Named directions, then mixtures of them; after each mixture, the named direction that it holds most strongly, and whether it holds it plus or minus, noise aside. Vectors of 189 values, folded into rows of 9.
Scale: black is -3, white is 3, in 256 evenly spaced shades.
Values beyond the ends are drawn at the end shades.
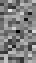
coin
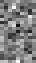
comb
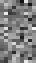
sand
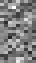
coin, minus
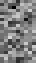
coin, plus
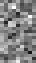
comb, plus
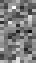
comb, plus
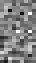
coin, minus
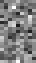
comb, plus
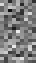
coin, minus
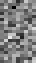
coin, plus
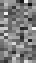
sand, plus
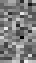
sand, plus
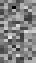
coin, plus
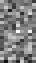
comb, minus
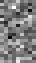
comb, plus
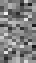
sand, plus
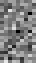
coin, plus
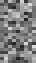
coin, plus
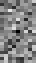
coin, plus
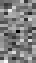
sand, minus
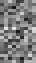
coin, plus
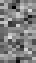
comb, minus
